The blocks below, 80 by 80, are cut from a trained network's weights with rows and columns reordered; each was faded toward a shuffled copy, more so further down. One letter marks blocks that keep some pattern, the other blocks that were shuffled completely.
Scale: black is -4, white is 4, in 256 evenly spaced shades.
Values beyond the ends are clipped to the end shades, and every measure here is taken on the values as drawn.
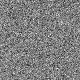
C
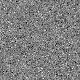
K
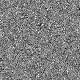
K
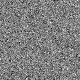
C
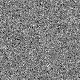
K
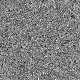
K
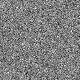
C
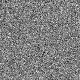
C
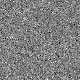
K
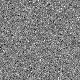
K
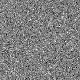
K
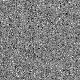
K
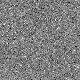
C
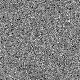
C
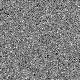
C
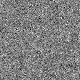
C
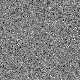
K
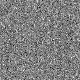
K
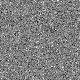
C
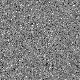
K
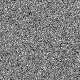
C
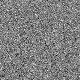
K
